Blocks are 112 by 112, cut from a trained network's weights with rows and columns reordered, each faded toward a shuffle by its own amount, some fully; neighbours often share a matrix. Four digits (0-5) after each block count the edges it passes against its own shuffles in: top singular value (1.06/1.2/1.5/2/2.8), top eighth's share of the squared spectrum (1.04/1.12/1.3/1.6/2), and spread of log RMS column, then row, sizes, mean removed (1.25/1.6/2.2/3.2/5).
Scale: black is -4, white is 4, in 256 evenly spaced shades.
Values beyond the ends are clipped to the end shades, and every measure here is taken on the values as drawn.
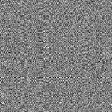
5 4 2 3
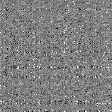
4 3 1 3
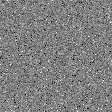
0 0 0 0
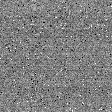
2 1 1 0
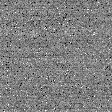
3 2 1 0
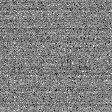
3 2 1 1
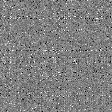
3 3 1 2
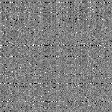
4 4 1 3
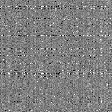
4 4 1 3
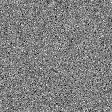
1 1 0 0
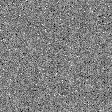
1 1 0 0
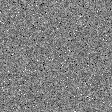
0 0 0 0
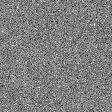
0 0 0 0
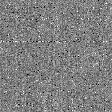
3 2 0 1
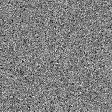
2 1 0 0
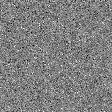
2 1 0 0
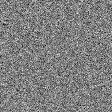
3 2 0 0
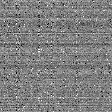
4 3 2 1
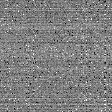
4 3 2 1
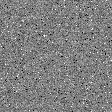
0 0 0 0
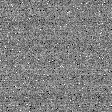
2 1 0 0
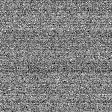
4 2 0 1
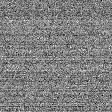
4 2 0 1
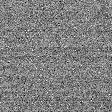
2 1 0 0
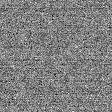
2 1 0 0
